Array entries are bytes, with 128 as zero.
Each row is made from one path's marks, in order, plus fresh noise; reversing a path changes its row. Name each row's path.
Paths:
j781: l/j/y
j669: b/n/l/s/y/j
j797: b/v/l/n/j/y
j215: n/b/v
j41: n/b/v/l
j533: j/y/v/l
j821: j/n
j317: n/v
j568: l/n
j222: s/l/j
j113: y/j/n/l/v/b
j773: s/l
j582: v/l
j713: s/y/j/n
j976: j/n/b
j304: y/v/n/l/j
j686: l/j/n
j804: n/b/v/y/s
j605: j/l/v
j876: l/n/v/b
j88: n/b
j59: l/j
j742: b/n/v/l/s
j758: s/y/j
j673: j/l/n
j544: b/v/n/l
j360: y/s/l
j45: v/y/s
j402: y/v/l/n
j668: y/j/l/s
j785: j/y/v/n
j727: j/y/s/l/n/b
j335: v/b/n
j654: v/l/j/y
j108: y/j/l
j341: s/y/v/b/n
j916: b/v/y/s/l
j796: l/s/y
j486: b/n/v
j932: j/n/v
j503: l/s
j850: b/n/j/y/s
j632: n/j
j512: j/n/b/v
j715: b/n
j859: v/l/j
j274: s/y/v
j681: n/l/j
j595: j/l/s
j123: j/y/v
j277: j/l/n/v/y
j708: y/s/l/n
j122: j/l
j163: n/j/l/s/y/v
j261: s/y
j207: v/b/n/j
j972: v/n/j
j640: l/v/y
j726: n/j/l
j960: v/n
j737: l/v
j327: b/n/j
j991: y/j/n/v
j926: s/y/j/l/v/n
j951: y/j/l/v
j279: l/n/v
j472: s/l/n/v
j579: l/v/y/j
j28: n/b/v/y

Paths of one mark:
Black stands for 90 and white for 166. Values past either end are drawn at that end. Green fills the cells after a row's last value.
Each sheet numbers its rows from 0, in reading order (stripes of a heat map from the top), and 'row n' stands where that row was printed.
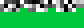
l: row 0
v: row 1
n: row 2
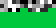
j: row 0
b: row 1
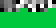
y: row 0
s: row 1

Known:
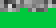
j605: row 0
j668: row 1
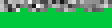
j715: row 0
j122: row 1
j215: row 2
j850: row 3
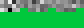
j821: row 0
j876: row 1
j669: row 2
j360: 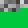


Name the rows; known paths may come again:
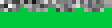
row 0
j122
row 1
j486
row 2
j45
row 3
j402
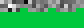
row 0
j59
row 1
j544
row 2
j533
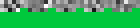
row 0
j568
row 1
j796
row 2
j713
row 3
j686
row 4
j876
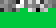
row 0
j261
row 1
j821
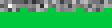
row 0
j859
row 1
j123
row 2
j991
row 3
j916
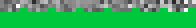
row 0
j28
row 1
j512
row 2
j341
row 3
j850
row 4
j797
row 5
j360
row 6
j960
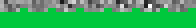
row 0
j335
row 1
j926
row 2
j215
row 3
j472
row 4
j605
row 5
j582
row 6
j113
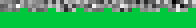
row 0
j654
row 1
j668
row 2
j715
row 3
j108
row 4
j222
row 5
j279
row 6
j737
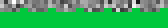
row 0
j88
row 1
j742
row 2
j951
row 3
j595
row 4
j503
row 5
j804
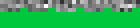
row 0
j669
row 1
j781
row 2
j932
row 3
j727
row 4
j758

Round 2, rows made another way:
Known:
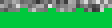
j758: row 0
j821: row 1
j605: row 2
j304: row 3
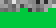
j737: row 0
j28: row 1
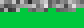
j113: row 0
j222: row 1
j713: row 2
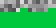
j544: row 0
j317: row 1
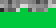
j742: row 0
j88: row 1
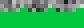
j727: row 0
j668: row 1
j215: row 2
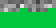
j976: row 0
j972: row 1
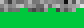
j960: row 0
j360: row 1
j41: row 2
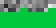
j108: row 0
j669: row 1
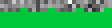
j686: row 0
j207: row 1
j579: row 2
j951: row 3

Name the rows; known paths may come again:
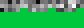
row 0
j804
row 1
j932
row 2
j472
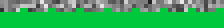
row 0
j486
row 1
j341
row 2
j773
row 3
j713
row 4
j277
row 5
j533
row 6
j304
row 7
j207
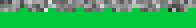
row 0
j605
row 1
j544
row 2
j59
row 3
j758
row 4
j317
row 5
j261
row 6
j991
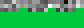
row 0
j568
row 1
j850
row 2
j163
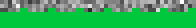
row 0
j274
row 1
j595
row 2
j681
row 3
j503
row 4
j727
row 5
j797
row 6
j640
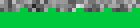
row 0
j45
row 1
j951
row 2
j715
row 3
j360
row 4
j708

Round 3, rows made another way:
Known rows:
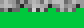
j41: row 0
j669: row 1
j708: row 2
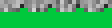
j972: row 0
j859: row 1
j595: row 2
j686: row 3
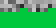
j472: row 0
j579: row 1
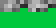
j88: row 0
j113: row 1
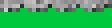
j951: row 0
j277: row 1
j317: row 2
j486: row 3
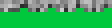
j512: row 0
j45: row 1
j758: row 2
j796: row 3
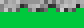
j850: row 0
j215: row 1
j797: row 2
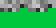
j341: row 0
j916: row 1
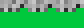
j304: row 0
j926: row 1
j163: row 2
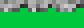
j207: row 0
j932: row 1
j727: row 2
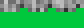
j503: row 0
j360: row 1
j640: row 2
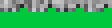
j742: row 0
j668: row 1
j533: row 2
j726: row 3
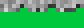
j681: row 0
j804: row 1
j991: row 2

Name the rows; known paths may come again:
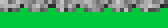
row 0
j277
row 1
j88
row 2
j605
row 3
j568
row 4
j742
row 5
j512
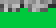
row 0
j108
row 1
j976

